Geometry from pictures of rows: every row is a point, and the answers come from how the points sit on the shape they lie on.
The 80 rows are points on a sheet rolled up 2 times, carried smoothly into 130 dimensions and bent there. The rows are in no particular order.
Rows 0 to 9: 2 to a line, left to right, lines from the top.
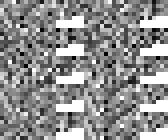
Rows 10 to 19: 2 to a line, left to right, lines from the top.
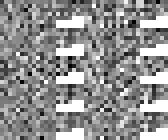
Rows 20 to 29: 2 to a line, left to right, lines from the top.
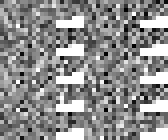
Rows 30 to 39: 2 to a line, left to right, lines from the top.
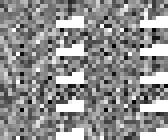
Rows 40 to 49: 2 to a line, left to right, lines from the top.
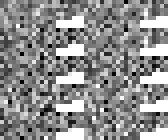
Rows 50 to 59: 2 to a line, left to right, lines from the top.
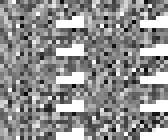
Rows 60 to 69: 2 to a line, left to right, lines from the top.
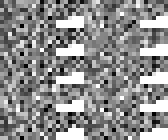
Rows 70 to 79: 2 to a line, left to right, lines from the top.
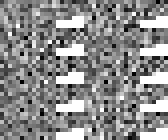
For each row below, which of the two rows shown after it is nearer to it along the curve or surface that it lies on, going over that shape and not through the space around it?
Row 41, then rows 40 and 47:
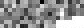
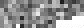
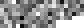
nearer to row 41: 47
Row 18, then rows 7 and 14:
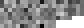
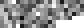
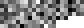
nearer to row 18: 7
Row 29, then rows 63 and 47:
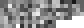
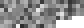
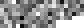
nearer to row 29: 63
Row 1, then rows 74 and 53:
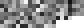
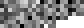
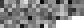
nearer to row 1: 53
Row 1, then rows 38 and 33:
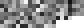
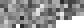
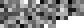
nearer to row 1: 38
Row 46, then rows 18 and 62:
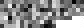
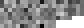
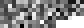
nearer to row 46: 62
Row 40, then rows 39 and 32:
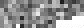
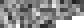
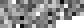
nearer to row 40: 39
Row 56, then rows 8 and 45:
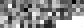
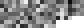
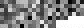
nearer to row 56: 45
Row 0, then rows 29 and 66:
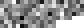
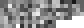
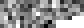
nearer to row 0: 66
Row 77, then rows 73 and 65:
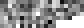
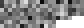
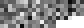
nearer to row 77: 73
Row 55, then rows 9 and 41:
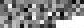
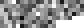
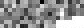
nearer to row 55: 9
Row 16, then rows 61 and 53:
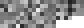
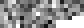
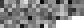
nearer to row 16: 53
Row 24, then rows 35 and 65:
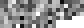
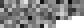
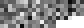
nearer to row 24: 35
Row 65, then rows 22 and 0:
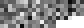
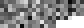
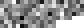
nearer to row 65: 22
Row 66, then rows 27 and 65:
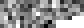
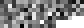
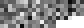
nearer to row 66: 27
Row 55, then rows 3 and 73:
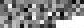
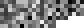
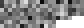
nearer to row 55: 3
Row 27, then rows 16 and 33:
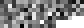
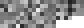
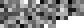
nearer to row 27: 33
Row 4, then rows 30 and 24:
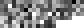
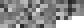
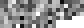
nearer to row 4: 24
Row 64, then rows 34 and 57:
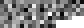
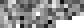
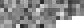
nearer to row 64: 34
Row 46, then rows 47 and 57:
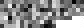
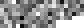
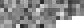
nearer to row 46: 47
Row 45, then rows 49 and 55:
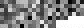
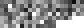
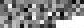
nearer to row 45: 55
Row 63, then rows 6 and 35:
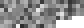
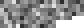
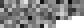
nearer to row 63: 6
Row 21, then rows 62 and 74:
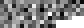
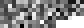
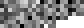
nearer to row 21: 62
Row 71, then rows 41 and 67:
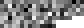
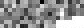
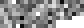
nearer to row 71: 67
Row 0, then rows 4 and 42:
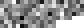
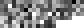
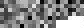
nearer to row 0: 4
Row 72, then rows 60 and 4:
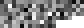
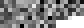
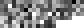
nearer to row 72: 4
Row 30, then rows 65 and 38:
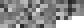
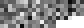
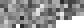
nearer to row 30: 38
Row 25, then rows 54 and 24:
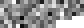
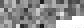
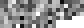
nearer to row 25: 24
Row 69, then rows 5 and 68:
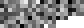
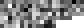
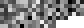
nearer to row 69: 68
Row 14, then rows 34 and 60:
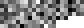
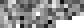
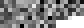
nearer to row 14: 60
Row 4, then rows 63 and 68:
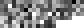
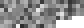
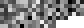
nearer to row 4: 68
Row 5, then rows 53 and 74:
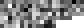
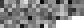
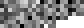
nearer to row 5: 74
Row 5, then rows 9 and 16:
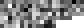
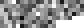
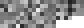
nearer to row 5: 9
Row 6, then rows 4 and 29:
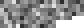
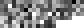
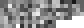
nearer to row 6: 29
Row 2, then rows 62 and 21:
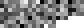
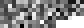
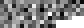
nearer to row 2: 62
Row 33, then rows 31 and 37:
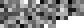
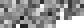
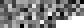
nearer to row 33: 37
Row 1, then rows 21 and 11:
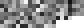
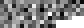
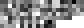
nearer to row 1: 11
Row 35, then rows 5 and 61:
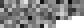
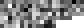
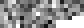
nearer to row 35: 61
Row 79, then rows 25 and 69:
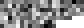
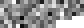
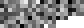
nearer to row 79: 25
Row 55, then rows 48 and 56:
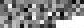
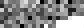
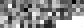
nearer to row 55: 56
